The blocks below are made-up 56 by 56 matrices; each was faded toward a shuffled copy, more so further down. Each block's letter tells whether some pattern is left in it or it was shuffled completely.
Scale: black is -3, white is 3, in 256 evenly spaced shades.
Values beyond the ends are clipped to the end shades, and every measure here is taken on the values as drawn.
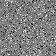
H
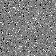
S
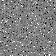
H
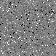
H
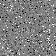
S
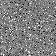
H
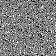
S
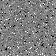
H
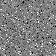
H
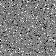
H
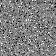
H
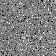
H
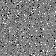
S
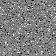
S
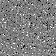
S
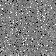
S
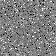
H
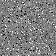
S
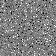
H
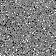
H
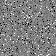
H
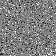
S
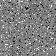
H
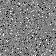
H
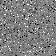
S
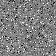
H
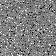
H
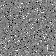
H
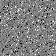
H
